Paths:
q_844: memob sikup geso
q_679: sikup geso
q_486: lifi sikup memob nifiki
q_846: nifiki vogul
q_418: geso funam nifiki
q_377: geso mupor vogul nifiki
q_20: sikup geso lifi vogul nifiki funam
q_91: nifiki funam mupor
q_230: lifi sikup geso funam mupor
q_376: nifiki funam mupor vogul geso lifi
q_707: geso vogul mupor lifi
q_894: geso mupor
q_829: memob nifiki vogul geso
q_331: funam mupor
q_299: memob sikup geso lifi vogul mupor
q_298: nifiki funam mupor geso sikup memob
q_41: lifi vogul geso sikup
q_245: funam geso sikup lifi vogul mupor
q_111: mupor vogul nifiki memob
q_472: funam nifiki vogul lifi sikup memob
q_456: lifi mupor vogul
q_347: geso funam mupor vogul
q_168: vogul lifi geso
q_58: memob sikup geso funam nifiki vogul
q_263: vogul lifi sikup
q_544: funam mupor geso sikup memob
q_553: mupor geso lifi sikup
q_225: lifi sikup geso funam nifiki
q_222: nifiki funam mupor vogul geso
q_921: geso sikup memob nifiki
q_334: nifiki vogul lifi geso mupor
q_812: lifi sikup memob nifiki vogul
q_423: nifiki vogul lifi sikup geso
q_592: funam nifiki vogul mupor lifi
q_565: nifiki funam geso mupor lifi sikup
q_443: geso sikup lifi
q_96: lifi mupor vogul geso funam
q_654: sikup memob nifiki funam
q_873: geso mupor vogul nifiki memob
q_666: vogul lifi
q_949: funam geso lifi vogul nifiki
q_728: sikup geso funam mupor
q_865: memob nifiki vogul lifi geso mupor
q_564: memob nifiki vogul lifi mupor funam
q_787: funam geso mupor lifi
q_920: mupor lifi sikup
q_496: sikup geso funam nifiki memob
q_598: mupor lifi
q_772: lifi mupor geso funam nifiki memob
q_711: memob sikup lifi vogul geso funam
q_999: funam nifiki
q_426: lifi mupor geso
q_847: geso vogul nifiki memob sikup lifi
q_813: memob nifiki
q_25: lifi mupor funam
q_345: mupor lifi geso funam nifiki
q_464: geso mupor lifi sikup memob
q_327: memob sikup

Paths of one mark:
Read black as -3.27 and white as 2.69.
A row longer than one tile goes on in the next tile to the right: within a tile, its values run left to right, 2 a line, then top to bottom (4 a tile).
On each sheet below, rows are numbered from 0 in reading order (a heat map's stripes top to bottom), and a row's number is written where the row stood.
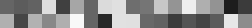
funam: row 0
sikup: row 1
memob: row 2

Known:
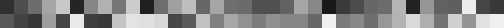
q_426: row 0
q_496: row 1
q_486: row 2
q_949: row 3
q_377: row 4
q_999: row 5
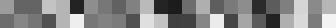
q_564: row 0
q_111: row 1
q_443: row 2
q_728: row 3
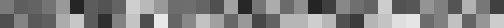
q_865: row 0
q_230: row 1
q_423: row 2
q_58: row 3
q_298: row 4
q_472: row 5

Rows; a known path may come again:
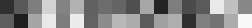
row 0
q_728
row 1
q_423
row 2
q_331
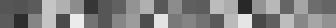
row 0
q_230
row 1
q_245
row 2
q_564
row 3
q_486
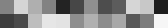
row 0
q_921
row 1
q_592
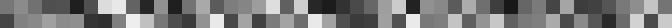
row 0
q_847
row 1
q_844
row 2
q_443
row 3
q_813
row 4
q_426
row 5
q_472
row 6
q_41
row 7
q_553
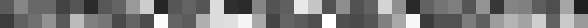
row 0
q_711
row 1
q_96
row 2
q_418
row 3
q_25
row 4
q_772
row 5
q_299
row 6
q_846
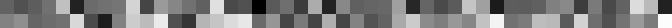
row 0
q_334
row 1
q_544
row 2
q_298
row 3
q_168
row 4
q_865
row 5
q_222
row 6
q_20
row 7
q_345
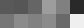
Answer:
q_949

